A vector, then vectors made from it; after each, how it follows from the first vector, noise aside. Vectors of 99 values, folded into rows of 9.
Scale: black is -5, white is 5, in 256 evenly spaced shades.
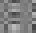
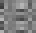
reversed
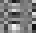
scaled up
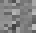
sign-scrambled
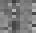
sign-scrambled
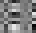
scaled up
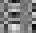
scaled up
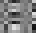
scaled up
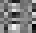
scaled up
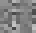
sign-scrambled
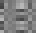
reversed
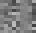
sign-scrambled
